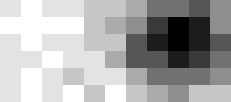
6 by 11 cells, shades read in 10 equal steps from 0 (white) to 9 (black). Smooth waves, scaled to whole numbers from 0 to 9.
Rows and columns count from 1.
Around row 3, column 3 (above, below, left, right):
0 0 0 1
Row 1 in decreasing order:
6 5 5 4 3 2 2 1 1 1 0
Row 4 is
1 1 0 1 1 3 6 6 8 7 5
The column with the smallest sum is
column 2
